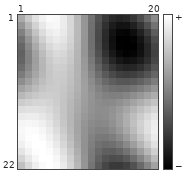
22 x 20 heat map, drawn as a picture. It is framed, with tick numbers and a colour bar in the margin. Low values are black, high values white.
There are no lone odd cells. The ninth with the lowest average is the top right. The ninth with the highest average is the bottom left. The halves do not mirror each other.
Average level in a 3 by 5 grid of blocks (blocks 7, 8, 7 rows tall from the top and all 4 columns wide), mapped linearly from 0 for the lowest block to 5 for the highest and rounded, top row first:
3 5 2 0 1 / 4 4 3 2 3 / 5 5 3 2 4
